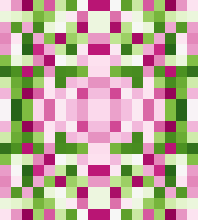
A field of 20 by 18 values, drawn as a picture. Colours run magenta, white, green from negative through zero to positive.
Overall the values sit about 50% of the way up the scale. No seam splits the table. Its left and right halves mirror each other, and so do its top and bottom. There is no overall slope.
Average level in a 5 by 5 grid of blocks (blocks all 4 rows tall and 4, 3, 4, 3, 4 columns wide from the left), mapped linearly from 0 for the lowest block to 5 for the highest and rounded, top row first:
3 4 1 4 3
5 4 1 4 5
3 1 0 1 3
5 4 1 4 5
3 4 1 4 3
